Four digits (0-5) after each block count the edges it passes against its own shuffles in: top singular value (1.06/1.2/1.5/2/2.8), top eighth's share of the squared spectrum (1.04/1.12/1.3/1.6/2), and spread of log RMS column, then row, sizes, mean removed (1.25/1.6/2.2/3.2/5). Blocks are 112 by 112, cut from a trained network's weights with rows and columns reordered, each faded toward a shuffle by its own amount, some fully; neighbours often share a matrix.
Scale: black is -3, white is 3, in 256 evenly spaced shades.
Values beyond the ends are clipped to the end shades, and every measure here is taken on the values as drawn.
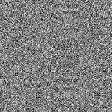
3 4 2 1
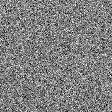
0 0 0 0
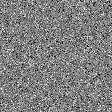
0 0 0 0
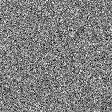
2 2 0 0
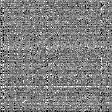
4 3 3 1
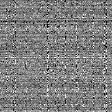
4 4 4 1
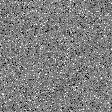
0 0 0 0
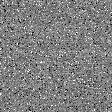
1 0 0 0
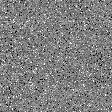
0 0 0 0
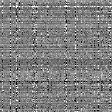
4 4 4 2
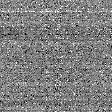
3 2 2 1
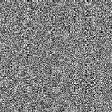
4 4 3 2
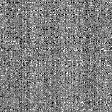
3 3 0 3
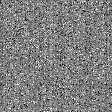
2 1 0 1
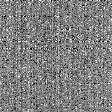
3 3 0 3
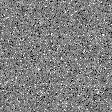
0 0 0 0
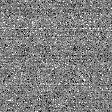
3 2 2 0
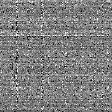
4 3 3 1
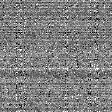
4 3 3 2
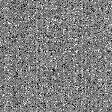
2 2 0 2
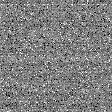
2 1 1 0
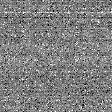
3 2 2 1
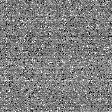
3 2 2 0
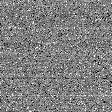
2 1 0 0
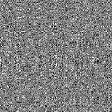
3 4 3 3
